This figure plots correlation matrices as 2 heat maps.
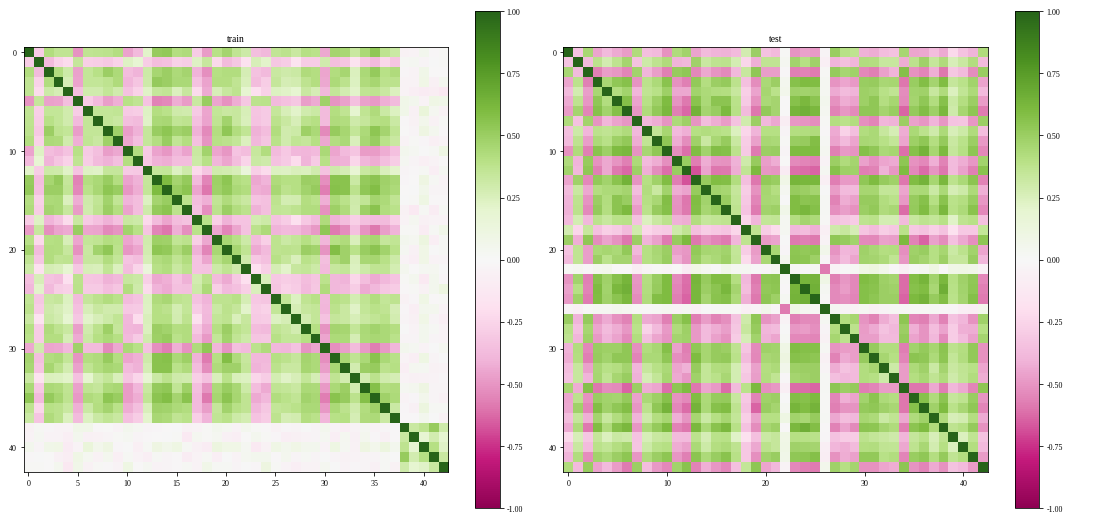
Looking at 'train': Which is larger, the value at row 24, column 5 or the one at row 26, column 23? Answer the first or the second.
the first
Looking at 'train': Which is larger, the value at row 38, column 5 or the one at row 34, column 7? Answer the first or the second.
the second
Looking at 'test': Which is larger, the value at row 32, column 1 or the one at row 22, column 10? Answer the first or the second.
the first
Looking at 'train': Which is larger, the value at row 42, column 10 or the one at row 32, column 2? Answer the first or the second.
the second
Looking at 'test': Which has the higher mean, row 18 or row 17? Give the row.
17
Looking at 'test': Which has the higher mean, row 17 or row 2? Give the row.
17
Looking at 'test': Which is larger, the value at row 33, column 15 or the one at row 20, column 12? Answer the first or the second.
the first
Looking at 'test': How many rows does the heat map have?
43
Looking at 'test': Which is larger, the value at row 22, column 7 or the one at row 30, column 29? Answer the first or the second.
the first
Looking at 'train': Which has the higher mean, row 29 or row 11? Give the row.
29
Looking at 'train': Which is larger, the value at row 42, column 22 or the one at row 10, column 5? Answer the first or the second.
the second
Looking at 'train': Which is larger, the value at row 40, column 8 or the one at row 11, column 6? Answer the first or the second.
the first
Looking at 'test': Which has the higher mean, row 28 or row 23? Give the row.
23
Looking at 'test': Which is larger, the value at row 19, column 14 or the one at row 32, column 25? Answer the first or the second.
the second
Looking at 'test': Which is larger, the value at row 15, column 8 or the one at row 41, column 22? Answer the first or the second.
the first
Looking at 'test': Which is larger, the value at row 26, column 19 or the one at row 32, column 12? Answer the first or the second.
the first
